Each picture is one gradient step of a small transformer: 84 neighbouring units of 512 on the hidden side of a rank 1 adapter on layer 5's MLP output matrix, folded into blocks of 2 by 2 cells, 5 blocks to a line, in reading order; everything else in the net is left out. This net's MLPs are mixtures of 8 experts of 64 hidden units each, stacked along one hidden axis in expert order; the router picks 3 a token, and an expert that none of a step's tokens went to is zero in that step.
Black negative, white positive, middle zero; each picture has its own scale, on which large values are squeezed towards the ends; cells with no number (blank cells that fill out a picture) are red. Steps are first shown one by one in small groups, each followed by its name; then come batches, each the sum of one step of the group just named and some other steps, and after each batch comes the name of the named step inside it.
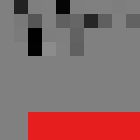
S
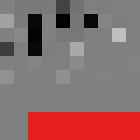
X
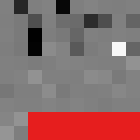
S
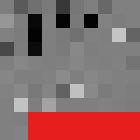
X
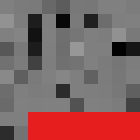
X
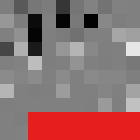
X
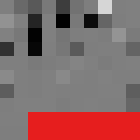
X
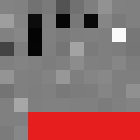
X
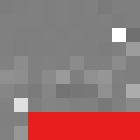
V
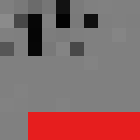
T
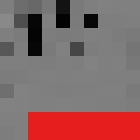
T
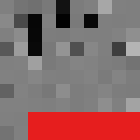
T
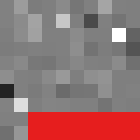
V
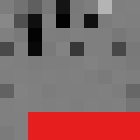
T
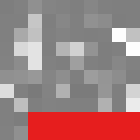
V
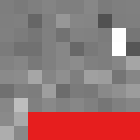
V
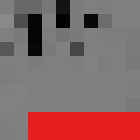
T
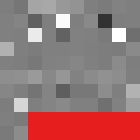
V
